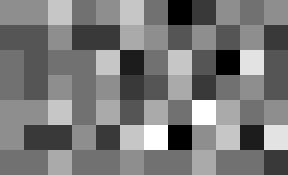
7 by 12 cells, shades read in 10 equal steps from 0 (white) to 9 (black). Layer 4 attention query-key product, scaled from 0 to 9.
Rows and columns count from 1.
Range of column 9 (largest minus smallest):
7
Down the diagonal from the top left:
4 6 5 5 3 2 5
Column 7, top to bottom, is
5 4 5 6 3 0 5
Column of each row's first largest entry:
8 4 10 6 6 8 12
